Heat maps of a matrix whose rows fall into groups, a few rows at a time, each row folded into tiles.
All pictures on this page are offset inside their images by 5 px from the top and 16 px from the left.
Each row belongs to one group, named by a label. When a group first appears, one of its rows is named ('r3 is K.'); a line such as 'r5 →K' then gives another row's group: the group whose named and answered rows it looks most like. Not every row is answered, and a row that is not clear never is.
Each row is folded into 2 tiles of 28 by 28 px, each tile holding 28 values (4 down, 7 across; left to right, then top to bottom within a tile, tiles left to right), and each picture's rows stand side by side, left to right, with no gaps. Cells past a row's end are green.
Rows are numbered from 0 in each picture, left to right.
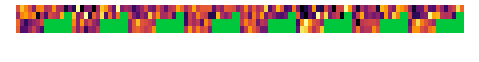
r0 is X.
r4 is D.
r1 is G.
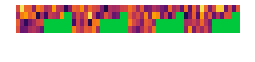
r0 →X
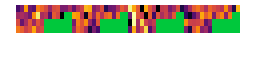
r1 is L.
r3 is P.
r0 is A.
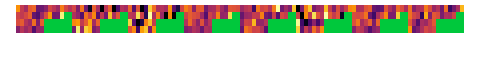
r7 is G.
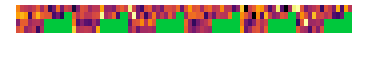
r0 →L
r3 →X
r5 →L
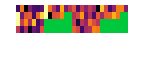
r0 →G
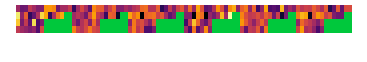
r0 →G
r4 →D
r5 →L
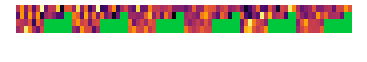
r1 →D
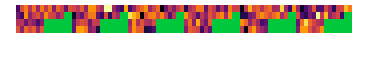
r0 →P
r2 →L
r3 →L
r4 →P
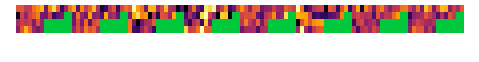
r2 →X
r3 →A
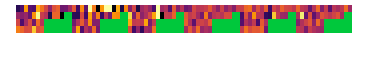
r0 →A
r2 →G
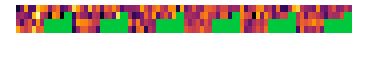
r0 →A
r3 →A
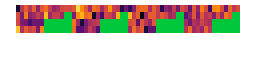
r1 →X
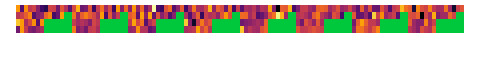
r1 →G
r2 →D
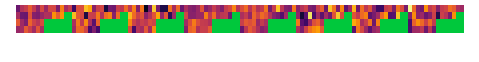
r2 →D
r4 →D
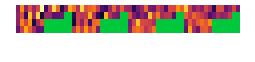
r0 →D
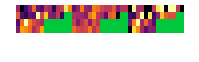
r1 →A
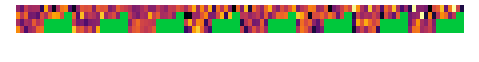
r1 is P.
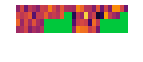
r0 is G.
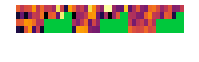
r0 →P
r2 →A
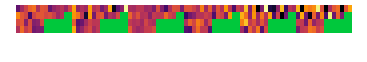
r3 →P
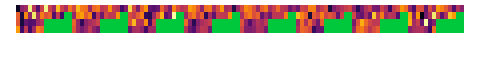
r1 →X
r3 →X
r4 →X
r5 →L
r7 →G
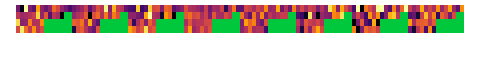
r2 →A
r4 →D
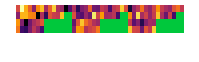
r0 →X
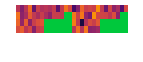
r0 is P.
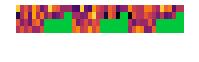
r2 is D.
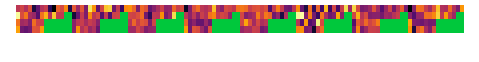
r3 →P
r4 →D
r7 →P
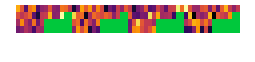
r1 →L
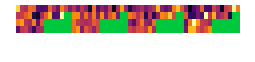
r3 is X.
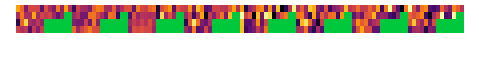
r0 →L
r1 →A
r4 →G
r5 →L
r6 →D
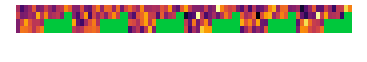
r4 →G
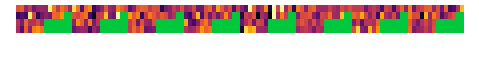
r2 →L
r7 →G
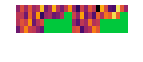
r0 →D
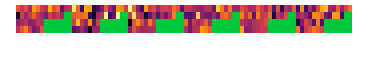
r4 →G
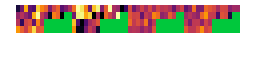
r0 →A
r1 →X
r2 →G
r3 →A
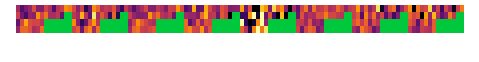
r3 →A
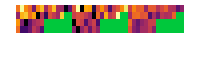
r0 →X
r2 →X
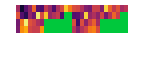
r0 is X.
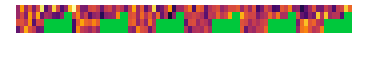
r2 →D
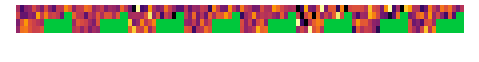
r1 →L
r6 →D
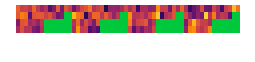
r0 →L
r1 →L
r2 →G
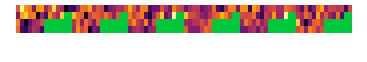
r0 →X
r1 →L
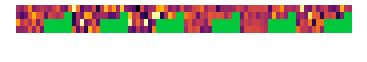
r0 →P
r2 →G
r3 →L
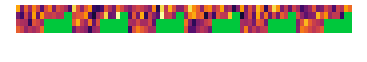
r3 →X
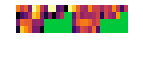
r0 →D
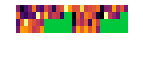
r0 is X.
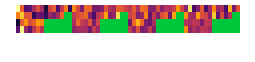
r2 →L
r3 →G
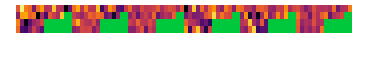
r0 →X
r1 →D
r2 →P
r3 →P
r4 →P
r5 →G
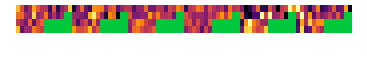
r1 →A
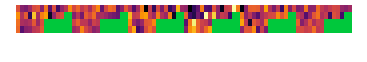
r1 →D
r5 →A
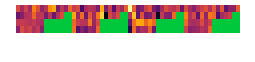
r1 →G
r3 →G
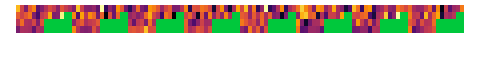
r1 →G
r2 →A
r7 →G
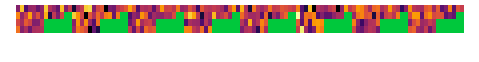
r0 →G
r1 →L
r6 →X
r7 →L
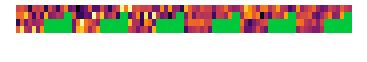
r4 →X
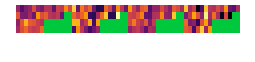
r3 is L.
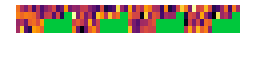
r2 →G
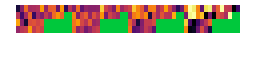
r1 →G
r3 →X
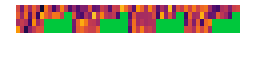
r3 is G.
